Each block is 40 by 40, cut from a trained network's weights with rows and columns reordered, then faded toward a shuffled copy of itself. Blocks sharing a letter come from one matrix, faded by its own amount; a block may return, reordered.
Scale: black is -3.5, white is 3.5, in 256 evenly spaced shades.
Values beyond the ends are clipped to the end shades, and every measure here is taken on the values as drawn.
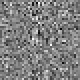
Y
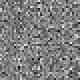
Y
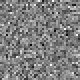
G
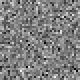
G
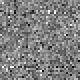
G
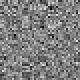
Y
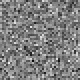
G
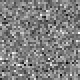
G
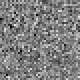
G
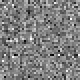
G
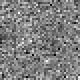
G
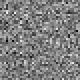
Y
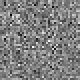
Y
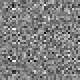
Y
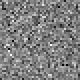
G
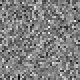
G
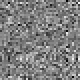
Y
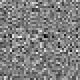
Y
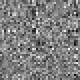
Y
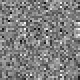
Y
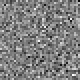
G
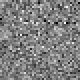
G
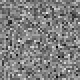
G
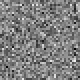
Y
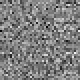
Y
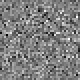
G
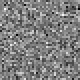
G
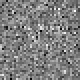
G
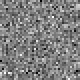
G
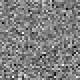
G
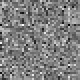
Y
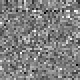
G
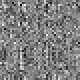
Y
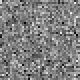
G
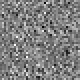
Y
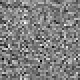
Y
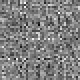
Y
